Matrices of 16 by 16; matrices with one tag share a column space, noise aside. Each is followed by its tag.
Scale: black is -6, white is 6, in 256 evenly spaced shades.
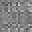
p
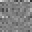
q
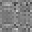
p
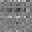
q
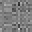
p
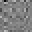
q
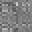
p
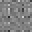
q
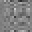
q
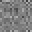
q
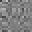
q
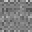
q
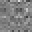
q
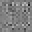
p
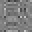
q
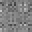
p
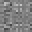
p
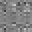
p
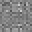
p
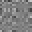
q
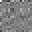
q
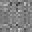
p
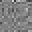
q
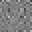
q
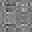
p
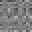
q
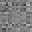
p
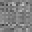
p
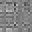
p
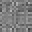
p
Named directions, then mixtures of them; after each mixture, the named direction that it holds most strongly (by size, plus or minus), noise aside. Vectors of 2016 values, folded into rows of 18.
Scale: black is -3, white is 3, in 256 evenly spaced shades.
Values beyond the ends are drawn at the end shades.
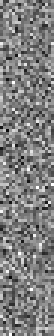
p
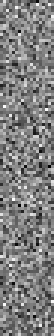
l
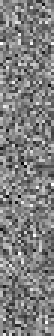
p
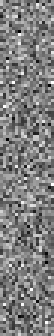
l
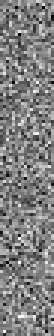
l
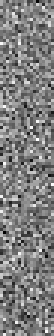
p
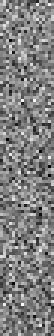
l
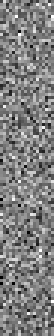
l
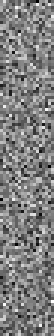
l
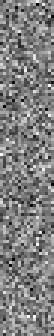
l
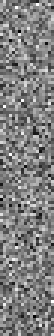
l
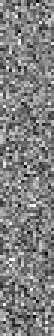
l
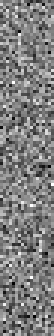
l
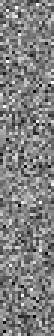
l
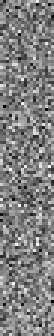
l
